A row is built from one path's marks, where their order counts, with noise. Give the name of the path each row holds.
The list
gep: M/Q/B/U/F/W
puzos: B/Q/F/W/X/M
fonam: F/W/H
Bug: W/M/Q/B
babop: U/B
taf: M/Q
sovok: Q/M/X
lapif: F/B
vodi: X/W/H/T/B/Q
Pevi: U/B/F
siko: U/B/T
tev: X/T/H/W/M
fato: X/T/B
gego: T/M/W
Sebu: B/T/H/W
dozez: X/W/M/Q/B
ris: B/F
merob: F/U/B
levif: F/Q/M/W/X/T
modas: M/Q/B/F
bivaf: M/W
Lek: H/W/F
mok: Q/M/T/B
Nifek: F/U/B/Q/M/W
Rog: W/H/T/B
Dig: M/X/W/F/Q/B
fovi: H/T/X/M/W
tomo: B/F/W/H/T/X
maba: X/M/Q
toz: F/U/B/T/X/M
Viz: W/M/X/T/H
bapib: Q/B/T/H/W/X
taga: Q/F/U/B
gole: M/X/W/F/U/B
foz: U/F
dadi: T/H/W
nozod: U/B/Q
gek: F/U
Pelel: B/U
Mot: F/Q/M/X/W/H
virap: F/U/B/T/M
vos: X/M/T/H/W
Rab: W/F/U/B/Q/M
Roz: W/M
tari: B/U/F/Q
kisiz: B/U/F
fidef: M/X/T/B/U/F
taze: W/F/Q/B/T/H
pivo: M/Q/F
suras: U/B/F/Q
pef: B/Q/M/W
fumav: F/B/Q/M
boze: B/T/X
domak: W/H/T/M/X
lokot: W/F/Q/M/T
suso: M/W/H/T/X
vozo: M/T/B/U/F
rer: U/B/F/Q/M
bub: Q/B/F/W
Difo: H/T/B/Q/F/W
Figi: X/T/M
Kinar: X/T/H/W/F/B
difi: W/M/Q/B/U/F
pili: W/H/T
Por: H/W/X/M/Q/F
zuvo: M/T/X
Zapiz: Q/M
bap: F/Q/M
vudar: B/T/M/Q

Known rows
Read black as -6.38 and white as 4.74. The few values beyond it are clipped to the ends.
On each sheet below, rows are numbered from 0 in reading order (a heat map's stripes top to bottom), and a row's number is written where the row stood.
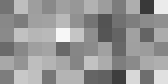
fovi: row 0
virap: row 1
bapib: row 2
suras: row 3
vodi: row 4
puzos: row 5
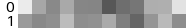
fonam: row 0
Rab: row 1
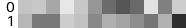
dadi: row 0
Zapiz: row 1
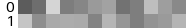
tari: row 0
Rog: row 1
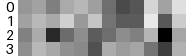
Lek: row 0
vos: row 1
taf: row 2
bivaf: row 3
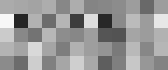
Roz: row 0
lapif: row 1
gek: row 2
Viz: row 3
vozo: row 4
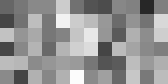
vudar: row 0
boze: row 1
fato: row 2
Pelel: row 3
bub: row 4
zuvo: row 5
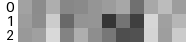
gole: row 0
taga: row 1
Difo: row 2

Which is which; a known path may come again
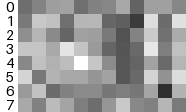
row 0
suras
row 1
puzos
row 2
gep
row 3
dadi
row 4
bapib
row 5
Kinar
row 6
Bug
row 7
Mot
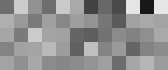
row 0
Por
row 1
merob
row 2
domak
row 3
pef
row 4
gole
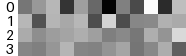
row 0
pivo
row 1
fumav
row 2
tomo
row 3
rer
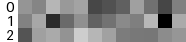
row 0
gego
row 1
taf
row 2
siko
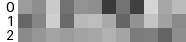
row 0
taga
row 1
kisiz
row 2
levif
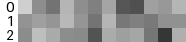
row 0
gek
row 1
Nifek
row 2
bivaf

